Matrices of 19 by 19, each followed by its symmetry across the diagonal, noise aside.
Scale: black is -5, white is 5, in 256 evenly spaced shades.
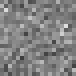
neither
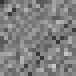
symmetric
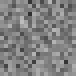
neither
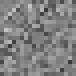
symmetric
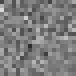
neither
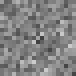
symmetric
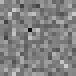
symmetric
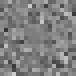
antisymmetric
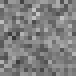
antisymmetric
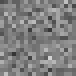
neither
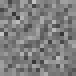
symmetric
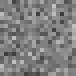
antisymmetric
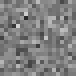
antisymmetric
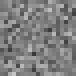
antisymmetric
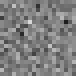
neither
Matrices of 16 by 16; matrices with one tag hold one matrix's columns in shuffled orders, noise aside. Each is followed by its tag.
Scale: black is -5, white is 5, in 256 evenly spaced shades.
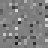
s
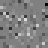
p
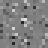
s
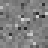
p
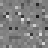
p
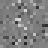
s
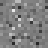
s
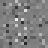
s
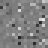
s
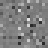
s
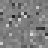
p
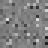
s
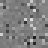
s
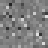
p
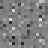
s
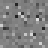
p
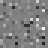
s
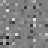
s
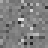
s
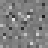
p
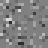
s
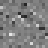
p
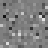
p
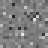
p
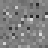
p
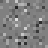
s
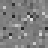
p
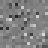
p
